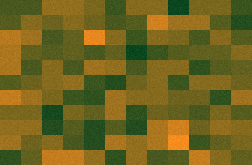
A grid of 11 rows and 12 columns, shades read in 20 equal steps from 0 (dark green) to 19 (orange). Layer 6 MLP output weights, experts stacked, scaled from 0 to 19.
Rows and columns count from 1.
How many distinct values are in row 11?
7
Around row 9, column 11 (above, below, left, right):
9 7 8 10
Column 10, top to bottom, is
9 12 5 7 3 10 8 5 8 4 15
